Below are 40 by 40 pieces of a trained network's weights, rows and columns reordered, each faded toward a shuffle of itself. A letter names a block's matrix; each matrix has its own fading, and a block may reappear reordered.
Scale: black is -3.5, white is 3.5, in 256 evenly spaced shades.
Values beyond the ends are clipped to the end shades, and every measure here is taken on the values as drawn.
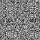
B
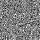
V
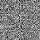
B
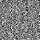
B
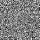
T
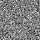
V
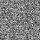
T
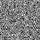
V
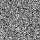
V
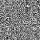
B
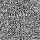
T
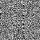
B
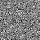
V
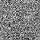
T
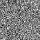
T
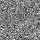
V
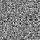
T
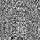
B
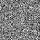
T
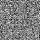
T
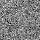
V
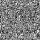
T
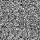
T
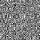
B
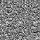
B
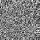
B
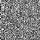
T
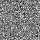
T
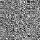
B
